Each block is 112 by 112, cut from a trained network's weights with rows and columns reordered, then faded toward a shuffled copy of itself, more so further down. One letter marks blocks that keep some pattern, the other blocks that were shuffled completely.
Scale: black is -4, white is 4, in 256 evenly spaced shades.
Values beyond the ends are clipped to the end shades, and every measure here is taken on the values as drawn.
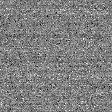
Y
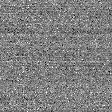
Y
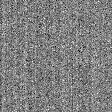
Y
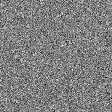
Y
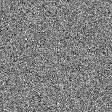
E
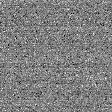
Y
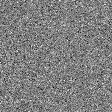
E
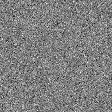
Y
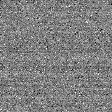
Y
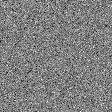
E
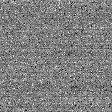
Y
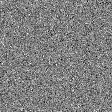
E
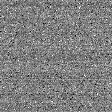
Y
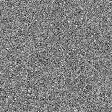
Y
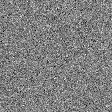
E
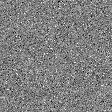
E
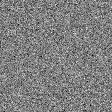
E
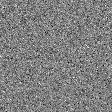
E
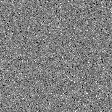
E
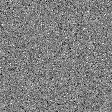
E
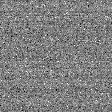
Y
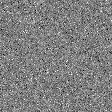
E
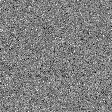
E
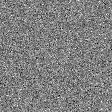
E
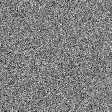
Y
